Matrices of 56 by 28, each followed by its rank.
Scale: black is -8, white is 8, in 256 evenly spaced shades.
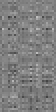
three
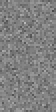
full rank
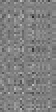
three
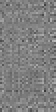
five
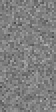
full rank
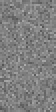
full rank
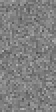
full rank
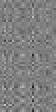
three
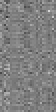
five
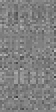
five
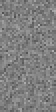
full rank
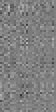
five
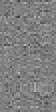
five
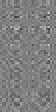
three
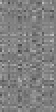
three
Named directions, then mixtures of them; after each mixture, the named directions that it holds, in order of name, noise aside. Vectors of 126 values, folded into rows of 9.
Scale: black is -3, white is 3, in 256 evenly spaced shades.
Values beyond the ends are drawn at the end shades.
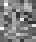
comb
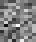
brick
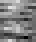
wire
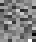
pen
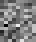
brick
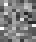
comb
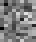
comb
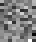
pen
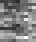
comb, wire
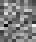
brick, comb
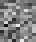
brick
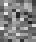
comb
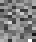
pen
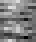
wire
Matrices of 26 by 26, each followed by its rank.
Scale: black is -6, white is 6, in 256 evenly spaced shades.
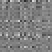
three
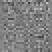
five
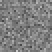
full rank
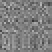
five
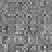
five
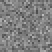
full rank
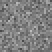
full rank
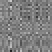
three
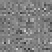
five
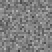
full rank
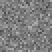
full rank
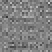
five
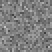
full rank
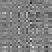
three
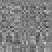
three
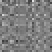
three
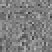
five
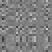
three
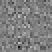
five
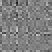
three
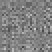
five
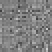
five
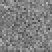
full rank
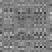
three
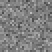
full rank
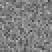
full rank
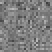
five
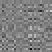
three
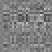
three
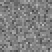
full rank
